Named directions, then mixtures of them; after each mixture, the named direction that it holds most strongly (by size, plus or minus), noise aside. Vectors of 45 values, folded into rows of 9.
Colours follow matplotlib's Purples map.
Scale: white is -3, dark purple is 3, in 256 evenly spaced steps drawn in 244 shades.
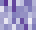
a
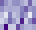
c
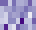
c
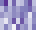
a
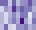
a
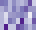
c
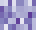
a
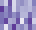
a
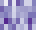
a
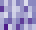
c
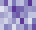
a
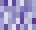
a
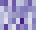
a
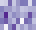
c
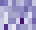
c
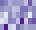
c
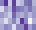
a
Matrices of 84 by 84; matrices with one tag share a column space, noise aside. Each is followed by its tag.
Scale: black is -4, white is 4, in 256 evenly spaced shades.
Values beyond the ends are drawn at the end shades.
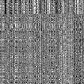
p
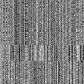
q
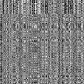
p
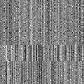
q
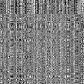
p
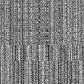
q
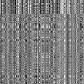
p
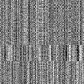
q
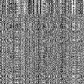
p
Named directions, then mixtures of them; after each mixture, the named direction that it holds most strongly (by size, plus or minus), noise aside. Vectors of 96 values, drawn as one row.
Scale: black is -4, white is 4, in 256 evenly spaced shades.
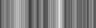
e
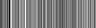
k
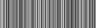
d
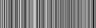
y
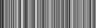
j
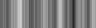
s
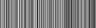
d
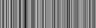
j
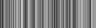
j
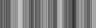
s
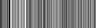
k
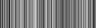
y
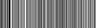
k
